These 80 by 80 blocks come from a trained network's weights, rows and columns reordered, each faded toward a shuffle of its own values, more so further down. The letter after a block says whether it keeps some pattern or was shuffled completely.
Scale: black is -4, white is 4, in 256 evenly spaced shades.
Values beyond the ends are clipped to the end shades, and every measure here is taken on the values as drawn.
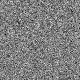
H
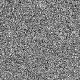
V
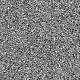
H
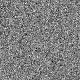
H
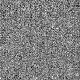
V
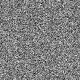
H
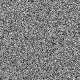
V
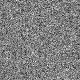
V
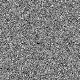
V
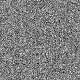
V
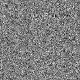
V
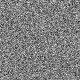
H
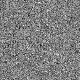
V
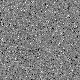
H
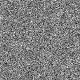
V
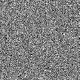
V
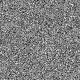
H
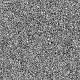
H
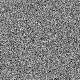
H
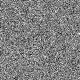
V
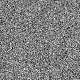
H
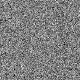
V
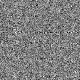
V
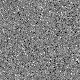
H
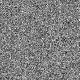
V
